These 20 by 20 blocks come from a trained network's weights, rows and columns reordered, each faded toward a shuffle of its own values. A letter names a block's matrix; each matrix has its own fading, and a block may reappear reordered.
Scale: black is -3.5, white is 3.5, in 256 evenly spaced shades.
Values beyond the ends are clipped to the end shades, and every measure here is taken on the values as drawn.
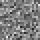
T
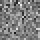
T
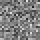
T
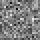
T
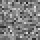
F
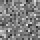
F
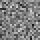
F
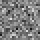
F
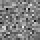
T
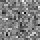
F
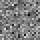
F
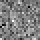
F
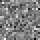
F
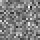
T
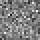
T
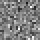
F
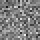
T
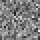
T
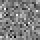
F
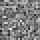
T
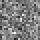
F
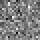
T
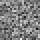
F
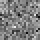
F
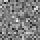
T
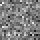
F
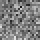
F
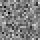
F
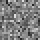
T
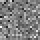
F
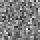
T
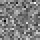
F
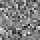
F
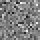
F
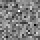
F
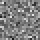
F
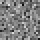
F
